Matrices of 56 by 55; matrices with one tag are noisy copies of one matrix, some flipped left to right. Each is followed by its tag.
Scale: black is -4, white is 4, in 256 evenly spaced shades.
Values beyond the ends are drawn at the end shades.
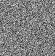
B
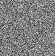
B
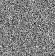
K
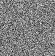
B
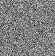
B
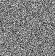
B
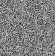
K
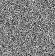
K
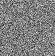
B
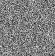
K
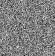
K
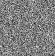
K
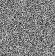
K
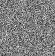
K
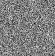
K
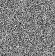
K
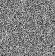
K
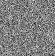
K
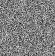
K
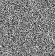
K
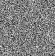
K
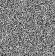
K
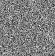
K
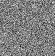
B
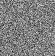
B
